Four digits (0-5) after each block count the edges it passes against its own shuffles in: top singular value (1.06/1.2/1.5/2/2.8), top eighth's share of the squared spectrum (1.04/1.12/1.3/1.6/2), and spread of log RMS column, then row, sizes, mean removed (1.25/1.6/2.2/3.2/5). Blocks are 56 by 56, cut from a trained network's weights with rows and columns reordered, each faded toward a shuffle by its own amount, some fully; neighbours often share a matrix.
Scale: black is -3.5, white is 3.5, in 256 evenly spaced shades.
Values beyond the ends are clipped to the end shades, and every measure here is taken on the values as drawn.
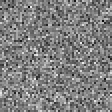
0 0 0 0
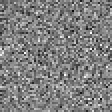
3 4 1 1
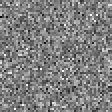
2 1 0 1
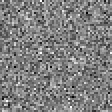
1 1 0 0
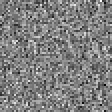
2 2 0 0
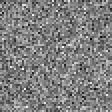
0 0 0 0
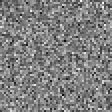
0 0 0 0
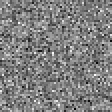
0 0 0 0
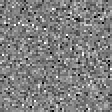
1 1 0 0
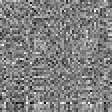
4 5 2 2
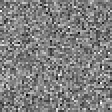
1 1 0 0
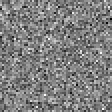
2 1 0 0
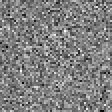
0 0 0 0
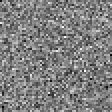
0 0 0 0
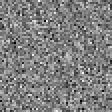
1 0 0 0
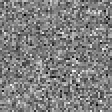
2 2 0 1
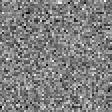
2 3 0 1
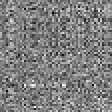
4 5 3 2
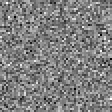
1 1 0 0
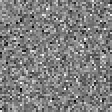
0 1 0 0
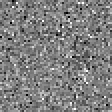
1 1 0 0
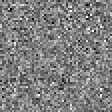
3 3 1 1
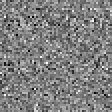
3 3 0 2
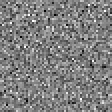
2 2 0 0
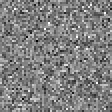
1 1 0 0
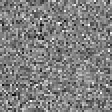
3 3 0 2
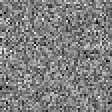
2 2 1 0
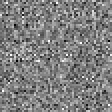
3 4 1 2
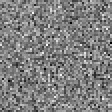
1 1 0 0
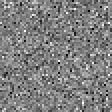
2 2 0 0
